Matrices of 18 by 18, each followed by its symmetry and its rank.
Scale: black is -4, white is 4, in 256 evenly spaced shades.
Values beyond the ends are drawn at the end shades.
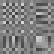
symmetric, rank two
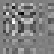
antisymmetric, rank two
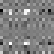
neither, rank two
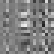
neither, rank two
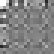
symmetric, rank two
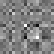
symmetric, rank two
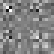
symmetric, rank three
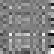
neither, rank two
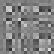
symmetric, rank two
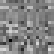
neither, rank three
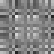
symmetric, rank two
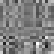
neither, rank three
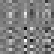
neither, rank two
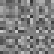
antisymmetric, rank two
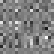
neither, rank three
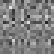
neither, rank three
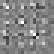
symmetric, rank three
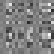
neither, rank two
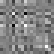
symmetric, rank three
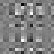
neither, rank two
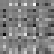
antisymmetric, rank two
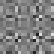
antisymmetric, rank two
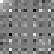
symmetric, rank two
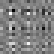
antisymmetric, rank two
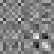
symmetric, rank three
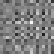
neither, rank three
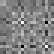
symmetric, rank three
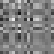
antisymmetric, rank two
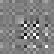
symmetric, rank three
